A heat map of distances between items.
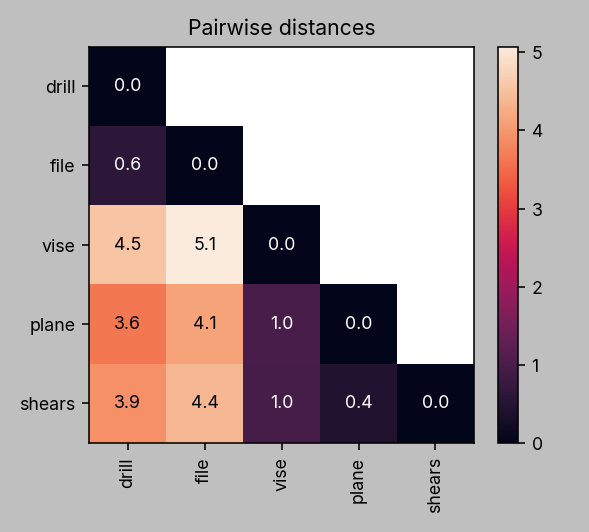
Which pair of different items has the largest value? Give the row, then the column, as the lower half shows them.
vise, file
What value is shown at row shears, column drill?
3.9
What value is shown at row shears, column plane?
0.4
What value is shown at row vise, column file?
5.1
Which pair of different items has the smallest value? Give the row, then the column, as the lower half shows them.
shears, plane
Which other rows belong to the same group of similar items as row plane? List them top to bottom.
vise, shears
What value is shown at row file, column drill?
0.6
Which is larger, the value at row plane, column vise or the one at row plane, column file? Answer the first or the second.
the second
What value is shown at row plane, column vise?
1.0
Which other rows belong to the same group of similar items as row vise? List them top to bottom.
plane, shears
